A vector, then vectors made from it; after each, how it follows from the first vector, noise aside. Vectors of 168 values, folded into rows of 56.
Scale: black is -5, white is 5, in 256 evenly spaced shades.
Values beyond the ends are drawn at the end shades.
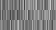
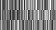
scaled up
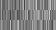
copied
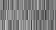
reversed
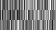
scaled up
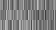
reversed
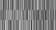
reversed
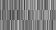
copied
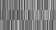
copied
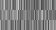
wrapped around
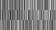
copied
